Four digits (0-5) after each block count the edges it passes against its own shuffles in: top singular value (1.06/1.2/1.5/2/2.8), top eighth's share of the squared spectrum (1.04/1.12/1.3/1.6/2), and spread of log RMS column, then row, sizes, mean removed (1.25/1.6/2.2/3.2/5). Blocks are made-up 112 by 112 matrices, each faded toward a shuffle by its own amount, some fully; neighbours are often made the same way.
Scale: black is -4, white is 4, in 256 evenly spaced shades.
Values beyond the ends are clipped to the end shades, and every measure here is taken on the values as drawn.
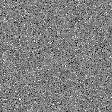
3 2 1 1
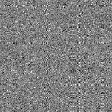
4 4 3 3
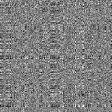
5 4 3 3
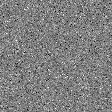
0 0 0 0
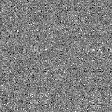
4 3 1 2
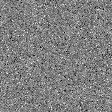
2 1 0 0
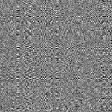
5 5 3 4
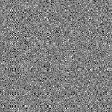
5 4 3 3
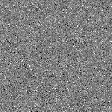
3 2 1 1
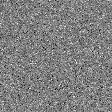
2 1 0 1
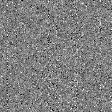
1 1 2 0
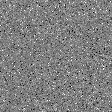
0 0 0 0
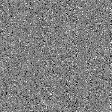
1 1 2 0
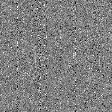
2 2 3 0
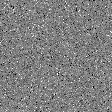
0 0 0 0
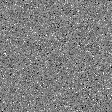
0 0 0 0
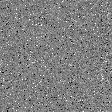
0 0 1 0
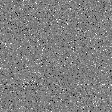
3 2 0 1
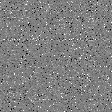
3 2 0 1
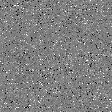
3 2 0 1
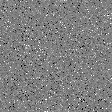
2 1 0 0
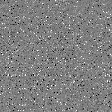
3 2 1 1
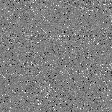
3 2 0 1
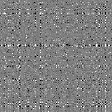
5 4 3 3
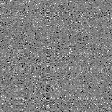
4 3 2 1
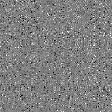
4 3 2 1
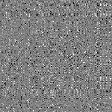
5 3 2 2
